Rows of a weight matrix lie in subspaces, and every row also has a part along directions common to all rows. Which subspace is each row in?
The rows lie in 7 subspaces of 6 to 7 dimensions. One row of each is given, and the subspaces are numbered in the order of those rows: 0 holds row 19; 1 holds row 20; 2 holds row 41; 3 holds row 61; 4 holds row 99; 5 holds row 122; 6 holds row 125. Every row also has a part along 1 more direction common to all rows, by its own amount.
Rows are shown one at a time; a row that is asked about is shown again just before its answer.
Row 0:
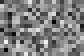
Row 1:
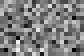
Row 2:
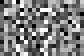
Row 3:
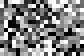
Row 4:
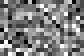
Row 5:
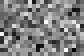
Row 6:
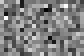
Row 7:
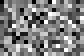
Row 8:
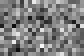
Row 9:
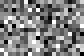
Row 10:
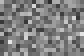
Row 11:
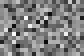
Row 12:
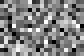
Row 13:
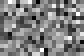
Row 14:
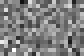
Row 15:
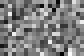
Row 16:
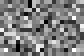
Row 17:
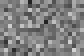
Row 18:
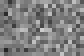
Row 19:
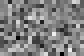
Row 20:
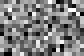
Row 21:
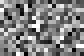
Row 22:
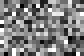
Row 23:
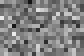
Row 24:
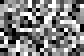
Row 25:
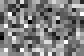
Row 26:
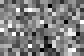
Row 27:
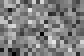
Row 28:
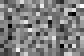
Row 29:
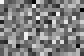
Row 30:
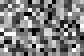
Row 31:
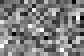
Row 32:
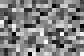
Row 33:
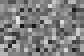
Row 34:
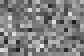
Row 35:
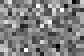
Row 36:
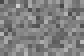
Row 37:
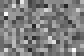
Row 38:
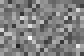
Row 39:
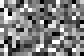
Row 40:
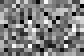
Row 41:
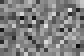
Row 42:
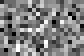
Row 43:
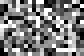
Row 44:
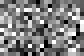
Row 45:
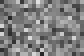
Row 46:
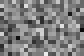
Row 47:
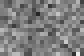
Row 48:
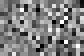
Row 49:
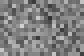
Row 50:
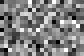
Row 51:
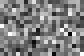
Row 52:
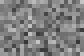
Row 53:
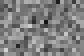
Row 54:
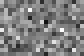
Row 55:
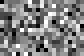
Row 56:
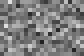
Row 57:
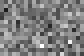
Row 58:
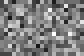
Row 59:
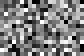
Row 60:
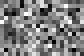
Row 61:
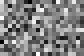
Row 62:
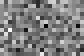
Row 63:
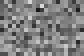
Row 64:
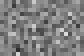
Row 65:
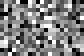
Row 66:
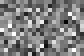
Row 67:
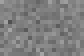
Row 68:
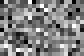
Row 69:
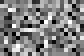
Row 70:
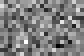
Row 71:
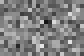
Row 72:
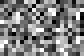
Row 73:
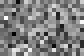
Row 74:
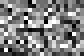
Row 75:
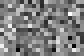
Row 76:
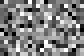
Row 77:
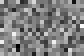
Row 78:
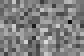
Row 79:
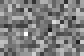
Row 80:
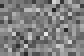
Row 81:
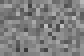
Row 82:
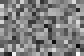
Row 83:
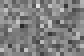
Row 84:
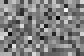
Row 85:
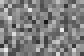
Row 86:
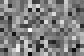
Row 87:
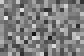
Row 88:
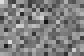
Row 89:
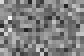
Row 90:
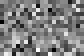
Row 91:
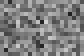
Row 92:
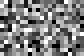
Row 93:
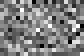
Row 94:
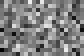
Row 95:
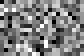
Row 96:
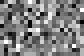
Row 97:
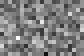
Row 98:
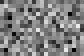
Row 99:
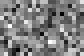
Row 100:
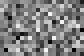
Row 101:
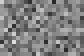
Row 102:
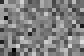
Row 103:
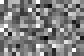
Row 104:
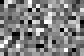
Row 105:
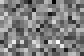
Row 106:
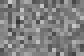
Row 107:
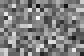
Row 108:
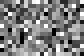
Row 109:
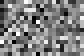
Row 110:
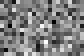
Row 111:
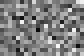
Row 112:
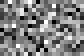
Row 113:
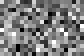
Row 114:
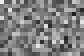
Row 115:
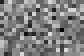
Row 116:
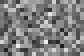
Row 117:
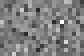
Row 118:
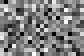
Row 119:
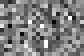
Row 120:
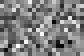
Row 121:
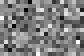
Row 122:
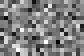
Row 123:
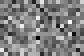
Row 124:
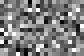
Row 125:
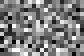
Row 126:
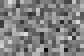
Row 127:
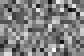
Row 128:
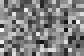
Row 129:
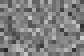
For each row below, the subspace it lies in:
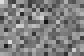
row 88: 5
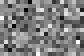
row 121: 3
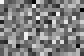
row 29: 1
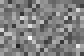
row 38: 2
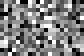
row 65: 4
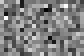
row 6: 5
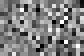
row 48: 2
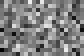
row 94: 4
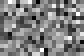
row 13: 2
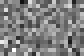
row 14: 4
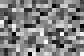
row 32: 5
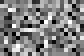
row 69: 3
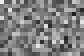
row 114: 1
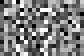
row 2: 5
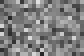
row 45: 6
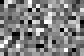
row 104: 1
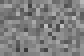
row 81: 2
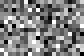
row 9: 5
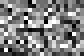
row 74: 4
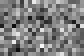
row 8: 0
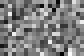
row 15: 0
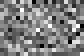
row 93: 0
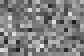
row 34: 5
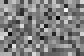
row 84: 6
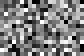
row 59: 6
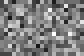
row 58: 6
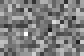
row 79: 2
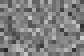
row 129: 0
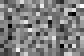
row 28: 1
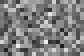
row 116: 3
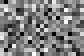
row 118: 6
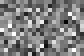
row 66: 6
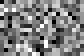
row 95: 1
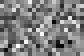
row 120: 3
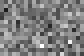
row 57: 0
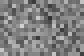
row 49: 5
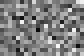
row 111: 2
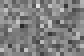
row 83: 0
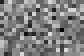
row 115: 1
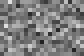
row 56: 2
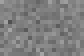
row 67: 6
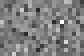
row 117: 2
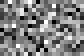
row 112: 2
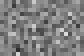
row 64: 5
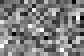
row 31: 1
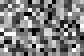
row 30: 1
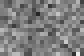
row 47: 4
